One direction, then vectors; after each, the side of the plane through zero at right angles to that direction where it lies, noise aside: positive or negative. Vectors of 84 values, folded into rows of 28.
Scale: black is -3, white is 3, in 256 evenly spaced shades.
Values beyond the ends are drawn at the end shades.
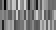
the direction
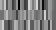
negative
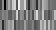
positive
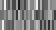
negative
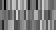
positive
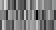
negative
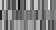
negative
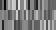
positive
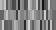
negative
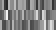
positive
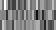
negative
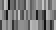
negative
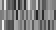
negative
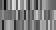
positive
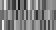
negative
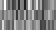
negative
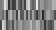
negative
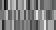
positive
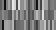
positive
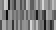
negative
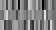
negative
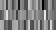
negative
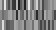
negative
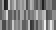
positive
